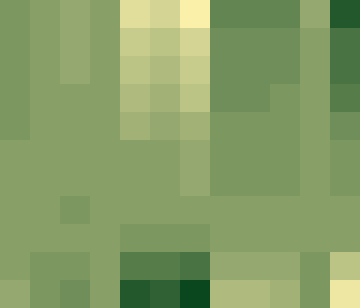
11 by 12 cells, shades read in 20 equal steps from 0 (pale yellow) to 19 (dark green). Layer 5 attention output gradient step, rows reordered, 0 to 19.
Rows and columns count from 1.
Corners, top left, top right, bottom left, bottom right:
10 17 8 1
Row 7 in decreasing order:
10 10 10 10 9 9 9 9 9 9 9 8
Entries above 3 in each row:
9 11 12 12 12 12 12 12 12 12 11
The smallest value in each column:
8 9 8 9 2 3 0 6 6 7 8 1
